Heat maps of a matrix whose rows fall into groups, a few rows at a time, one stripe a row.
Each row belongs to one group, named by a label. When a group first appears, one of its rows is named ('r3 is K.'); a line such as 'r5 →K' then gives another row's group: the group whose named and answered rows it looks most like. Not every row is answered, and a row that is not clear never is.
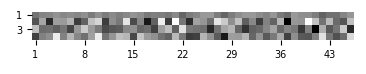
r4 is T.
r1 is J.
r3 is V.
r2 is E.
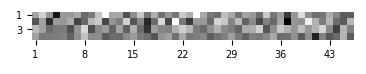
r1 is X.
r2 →E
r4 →V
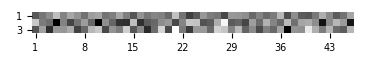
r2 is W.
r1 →T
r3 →E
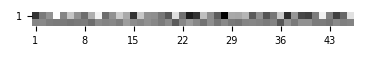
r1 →T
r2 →W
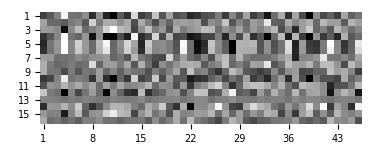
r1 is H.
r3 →X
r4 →H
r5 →T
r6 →T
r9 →V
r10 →H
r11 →J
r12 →W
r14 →J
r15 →X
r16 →V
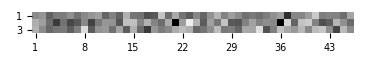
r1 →E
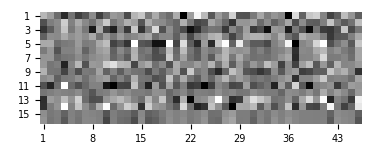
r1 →W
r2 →T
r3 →H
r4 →J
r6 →E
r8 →X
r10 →E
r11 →H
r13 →J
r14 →T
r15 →W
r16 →W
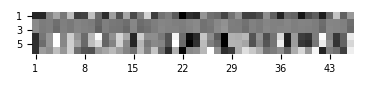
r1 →H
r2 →W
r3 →W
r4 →T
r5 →T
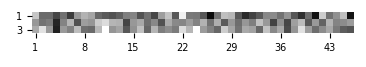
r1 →V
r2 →X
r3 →X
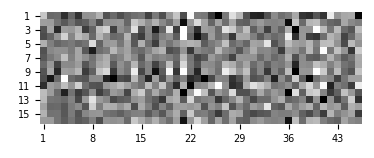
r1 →V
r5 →X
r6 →J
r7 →T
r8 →E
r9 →E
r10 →H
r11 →J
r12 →W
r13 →V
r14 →X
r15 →V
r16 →W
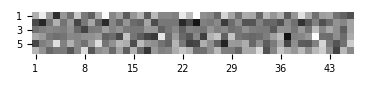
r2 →H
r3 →J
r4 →E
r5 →T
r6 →X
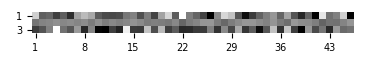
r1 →V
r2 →J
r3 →H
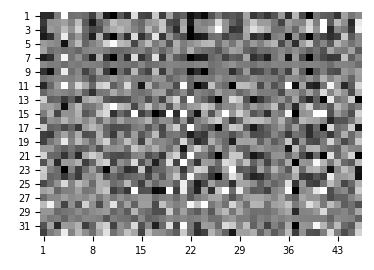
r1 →H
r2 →J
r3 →J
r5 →X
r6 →V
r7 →H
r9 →H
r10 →J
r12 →J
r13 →V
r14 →X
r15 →E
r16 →J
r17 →V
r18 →H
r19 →T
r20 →W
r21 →V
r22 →E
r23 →W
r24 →V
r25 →T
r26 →E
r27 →J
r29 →E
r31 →E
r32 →T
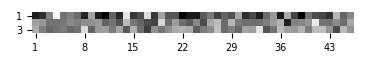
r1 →H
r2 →E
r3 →X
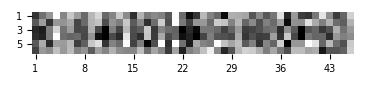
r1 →T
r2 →E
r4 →H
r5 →E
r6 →J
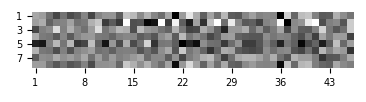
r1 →W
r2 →E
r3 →T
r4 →V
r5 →H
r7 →J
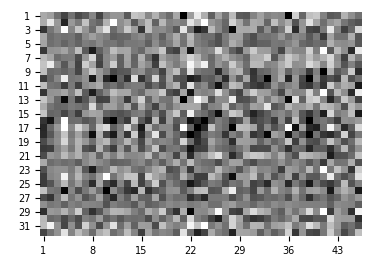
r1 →W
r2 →X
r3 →T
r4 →V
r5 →V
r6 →J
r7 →X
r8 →X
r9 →V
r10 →H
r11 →V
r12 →J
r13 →W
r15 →V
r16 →H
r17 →T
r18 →H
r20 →H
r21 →J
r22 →V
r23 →J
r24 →T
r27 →H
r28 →W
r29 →J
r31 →X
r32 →T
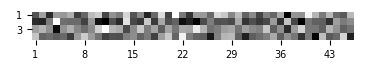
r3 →X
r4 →V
